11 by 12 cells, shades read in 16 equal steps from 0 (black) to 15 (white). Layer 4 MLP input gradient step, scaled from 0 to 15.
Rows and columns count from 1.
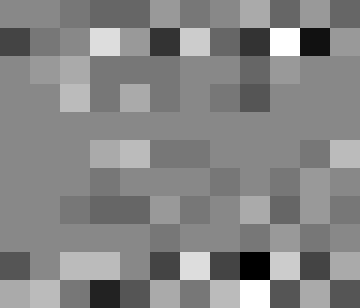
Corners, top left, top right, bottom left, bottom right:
8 6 10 5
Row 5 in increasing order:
8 8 8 8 8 8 8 8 8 8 8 8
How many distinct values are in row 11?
6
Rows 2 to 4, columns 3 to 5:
8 13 9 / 10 7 7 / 11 7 10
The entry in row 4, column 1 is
8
